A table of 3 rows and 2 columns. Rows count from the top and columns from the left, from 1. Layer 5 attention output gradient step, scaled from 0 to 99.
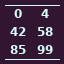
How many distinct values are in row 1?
2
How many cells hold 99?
1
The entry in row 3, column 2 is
99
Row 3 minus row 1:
85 95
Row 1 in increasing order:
0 4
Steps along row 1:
up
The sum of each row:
4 100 184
